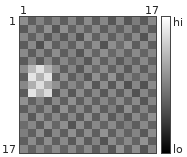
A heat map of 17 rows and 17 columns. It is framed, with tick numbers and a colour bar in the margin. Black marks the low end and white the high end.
In the middle left lies a patch that is higher than the rest. The field is checkered. The ninth with the highest average is the middle left.
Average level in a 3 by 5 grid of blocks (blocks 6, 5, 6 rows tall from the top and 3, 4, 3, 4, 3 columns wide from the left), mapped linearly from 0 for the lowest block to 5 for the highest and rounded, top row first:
0 0 0 0 0 / 5 2 0 0 0 / 0 0 0 0 0
